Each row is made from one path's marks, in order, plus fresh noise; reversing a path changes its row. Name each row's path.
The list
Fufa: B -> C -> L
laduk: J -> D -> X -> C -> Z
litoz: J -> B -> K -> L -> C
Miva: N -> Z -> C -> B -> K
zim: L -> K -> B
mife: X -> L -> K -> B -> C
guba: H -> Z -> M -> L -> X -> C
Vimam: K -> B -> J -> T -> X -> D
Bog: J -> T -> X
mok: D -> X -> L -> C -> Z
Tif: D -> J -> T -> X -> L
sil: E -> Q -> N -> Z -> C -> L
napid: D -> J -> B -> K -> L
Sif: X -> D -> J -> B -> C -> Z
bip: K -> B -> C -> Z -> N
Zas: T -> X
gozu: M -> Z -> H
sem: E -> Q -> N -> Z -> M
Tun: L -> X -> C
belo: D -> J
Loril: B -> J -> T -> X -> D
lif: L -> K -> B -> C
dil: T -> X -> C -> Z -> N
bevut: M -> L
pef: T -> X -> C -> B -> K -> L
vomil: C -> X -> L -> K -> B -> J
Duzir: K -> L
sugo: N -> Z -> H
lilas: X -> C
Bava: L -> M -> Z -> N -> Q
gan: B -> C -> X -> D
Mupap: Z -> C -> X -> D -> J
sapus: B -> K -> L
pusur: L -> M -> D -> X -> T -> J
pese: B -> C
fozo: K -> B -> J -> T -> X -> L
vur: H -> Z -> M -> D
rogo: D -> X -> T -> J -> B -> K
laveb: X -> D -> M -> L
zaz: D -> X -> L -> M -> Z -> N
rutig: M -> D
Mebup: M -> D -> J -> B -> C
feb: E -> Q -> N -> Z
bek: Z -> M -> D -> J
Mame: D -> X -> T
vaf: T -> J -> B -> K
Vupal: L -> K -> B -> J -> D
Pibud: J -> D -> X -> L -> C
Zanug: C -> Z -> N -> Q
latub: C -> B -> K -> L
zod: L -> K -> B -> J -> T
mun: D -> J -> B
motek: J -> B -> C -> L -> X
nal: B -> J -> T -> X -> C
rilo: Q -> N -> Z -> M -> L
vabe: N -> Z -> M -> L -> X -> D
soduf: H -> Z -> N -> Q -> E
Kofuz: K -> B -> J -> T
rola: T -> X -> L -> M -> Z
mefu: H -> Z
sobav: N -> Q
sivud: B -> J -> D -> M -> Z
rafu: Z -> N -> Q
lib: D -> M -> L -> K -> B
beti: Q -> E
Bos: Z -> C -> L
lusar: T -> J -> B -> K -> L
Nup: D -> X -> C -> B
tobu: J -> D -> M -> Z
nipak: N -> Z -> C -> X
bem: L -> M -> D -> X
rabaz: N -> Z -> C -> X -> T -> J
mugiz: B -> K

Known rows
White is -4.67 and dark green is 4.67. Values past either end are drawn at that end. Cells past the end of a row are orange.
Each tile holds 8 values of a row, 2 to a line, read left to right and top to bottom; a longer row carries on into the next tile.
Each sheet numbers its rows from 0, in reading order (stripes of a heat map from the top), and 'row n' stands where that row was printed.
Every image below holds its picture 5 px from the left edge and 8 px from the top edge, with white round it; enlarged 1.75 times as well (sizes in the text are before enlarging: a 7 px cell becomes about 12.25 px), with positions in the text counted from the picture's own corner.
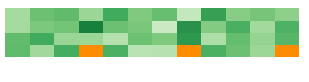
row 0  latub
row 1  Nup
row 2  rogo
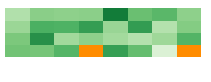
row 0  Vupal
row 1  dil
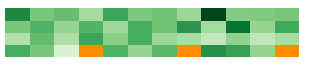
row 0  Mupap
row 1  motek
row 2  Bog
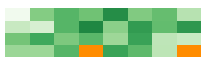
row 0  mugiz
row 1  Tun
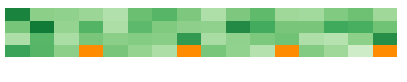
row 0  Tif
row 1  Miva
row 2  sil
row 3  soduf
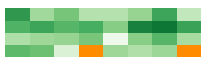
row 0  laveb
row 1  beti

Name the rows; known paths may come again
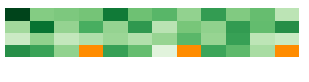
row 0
Bog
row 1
dil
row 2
Tun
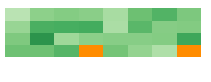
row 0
Vupal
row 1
Miva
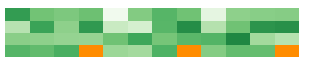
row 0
vaf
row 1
mugiz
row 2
zim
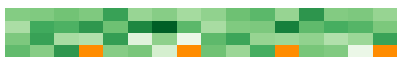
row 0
litoz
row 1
bevut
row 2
latub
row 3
bek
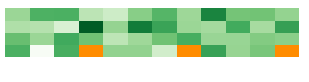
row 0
pese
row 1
feb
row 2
nal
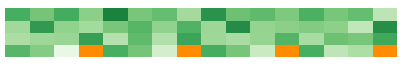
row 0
nipak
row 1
Mupap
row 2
rabaz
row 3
gan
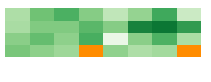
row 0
bip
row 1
beti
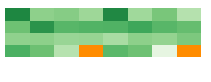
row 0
pusur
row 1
laveb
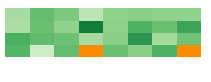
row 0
Fufa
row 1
napid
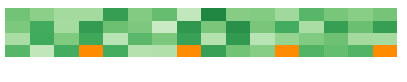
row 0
mun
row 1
Nup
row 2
Pibud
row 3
lusar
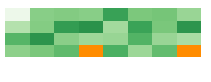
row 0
sapus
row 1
motek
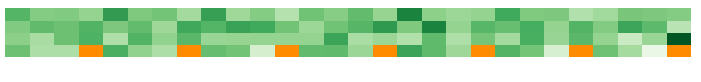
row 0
sivud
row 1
Sif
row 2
bem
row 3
mife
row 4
Tif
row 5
mok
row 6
sugo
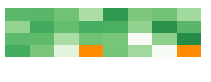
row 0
Bos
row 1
gozu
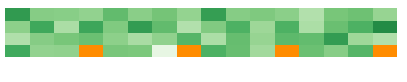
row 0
Loril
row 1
vabe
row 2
rogo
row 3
lif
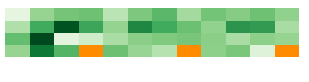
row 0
Duzir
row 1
sil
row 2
Bava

